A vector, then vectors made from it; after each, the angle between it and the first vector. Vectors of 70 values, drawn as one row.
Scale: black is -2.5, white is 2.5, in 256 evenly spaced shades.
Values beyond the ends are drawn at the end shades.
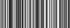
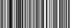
nearly parallel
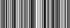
partly opposed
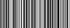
nearly opposite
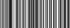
partly aligned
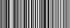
partly opposed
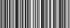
partly aligned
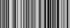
nearly opposite
